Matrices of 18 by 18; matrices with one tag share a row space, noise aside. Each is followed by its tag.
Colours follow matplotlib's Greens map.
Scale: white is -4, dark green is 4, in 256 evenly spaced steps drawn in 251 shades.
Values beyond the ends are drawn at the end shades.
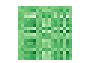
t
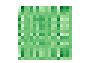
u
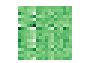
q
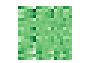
q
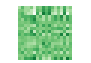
t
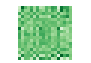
u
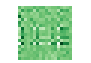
u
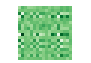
u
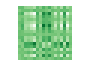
t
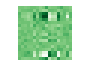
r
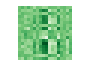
r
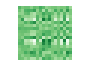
t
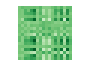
t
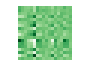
q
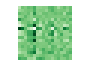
q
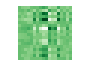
r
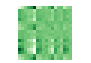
q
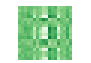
r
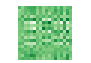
t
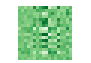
r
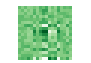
r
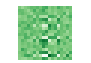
r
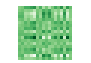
t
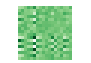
q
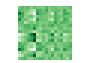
q
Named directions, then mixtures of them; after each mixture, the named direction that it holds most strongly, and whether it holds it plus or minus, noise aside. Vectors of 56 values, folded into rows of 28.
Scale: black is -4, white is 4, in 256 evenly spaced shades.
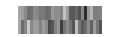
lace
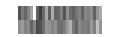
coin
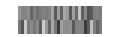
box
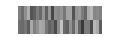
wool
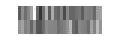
coin, plus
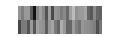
coin, minus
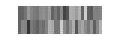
lace, minus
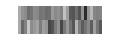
lace, plus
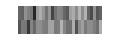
lace, minus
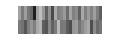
coin, minus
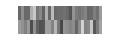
wool, minus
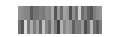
box, plus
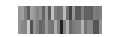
wool, minus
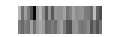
coin, minus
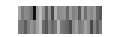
coin, minus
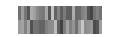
wool, minus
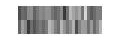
lace, minus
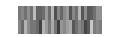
box, plus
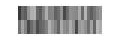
lace, minus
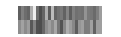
coin, plus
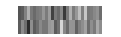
lace, minus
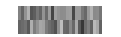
wool, plus
